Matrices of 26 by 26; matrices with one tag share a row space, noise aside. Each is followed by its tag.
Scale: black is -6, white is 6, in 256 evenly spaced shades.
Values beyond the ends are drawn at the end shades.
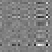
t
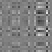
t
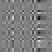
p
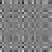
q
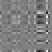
t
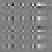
p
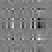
p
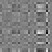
t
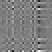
p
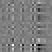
p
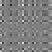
q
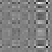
t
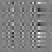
p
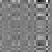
t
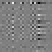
p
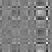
t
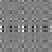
q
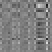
t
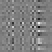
p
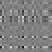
q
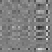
t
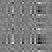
p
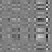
t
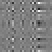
p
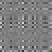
q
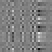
p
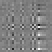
p
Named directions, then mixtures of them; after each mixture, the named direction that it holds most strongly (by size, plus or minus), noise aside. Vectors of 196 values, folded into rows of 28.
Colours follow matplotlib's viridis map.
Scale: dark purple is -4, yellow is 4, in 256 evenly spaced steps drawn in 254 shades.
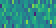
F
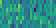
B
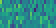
B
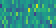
F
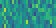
F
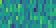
B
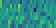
B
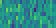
B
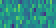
B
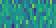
F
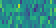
B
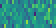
F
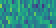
F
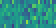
F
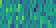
B
